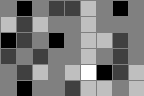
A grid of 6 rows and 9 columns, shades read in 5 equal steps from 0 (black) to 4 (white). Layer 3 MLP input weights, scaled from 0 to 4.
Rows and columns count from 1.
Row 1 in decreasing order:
3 2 2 2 2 1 1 0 0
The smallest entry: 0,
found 6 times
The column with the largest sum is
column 6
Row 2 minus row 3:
3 0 1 2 0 0 -1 1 0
